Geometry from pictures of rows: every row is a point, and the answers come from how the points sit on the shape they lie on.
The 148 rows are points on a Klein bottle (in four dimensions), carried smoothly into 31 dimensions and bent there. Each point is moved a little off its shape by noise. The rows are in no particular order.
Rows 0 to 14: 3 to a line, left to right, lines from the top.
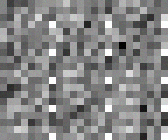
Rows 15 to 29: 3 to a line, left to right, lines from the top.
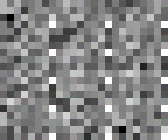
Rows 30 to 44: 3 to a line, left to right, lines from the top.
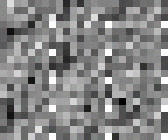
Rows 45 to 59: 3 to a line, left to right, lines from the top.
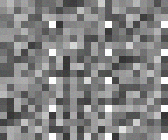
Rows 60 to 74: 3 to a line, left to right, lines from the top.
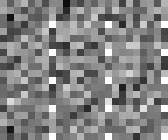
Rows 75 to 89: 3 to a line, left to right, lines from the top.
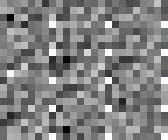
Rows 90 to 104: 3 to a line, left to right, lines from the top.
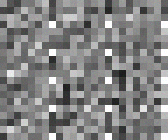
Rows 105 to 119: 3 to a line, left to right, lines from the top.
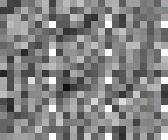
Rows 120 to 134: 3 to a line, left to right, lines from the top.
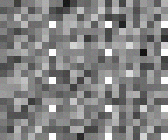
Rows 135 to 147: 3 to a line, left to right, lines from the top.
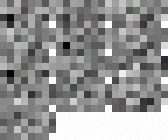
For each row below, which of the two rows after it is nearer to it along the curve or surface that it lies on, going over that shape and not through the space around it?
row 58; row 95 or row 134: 134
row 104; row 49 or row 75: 75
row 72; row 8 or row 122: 122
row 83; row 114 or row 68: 68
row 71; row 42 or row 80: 42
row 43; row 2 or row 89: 89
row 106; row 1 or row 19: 1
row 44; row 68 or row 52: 68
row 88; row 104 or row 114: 104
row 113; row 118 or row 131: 131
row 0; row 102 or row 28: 102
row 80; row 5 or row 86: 86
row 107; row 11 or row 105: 11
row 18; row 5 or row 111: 111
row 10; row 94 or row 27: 27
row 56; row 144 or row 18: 18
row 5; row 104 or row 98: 104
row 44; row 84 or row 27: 84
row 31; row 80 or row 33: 33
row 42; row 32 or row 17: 17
